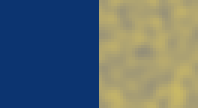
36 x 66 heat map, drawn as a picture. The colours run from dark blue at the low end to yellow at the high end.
The table splits into one row of 2 panels. Panel 1,1: very low, flat. Panel 1,2: high, blotchy, faint in contrast.
